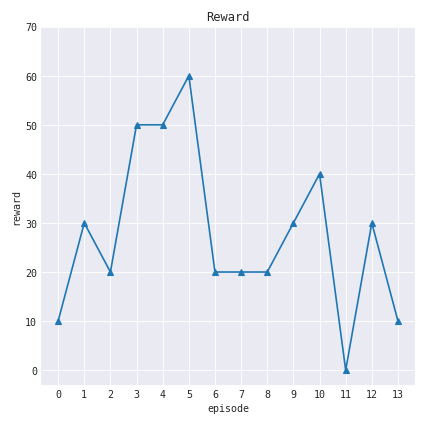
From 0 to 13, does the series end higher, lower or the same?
the same
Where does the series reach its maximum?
5
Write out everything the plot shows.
Title: Reward
x-axis: episode, ticks 0 1 2 3 4 5 6 7 8 9 10 11 12 13
y-axis: reward, ticks 0 10 20 30 40 50 60 70
Values:
10 30 20 50 50 60 20 20 20 30 40 0 30 10
